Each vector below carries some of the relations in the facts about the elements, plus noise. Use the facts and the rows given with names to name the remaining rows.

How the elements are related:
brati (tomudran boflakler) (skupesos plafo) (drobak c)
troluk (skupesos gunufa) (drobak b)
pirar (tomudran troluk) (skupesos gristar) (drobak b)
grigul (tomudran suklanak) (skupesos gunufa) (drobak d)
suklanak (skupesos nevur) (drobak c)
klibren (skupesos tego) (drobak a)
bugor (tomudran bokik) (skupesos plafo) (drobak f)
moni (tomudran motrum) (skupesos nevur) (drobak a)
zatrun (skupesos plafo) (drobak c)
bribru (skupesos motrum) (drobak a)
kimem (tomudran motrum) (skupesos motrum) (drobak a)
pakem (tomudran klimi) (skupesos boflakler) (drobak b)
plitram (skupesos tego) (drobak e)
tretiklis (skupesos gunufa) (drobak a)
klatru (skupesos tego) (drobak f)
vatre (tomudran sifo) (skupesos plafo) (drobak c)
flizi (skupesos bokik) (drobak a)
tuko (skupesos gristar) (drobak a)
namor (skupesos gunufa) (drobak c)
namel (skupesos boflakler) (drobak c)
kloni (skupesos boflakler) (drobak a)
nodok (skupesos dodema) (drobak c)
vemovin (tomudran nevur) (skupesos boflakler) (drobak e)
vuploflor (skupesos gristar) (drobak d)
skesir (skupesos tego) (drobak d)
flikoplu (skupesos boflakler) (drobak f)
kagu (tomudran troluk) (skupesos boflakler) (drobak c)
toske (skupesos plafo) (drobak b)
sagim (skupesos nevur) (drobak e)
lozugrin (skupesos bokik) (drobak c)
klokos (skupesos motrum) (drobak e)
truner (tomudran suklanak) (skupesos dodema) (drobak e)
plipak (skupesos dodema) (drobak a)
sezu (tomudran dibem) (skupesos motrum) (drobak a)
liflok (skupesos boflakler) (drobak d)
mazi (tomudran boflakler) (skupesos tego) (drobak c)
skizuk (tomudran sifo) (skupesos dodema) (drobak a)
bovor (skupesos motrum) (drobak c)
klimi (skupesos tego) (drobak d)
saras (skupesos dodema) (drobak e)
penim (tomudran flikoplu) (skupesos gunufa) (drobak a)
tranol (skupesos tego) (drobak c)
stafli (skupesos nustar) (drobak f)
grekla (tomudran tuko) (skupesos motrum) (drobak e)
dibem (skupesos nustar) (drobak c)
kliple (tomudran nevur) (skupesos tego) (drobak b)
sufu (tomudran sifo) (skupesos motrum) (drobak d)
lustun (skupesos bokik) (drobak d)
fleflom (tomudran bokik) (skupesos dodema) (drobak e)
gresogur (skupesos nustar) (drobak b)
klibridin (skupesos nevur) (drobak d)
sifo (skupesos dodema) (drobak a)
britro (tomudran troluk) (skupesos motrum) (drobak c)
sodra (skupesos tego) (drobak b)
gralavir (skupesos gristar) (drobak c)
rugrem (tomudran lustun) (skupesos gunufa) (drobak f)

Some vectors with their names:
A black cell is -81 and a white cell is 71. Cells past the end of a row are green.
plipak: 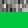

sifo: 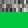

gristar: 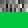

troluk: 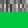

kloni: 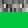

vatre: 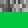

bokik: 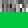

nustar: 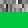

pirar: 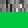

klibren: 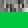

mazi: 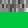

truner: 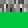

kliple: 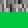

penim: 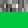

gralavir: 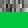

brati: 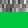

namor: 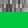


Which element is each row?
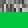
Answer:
fleflom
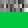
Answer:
plitram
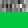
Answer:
lustun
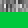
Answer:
gresogur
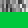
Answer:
plafo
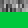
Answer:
tretiklis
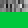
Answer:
vuploflor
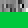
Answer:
tego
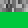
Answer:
dibem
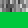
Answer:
zatrun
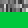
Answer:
sagim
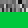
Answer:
nevur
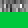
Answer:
pakem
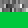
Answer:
namel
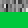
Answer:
stafli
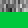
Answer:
nodok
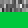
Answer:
suklanak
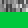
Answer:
flizi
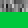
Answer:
rugrem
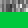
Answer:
lozugrin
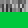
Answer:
gunufa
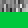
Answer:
dodema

